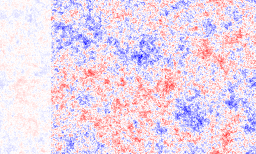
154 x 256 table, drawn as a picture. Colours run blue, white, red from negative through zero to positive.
Stripes: none. Grain: blotchy. Seam: vertical, 20% of the way across, the left part calmer. Odd rows or columns: none. Slope: none.
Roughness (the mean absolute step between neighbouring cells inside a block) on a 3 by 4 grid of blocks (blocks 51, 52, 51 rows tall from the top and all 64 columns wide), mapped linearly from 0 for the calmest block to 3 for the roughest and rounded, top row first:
0333 | 0333 | 0333
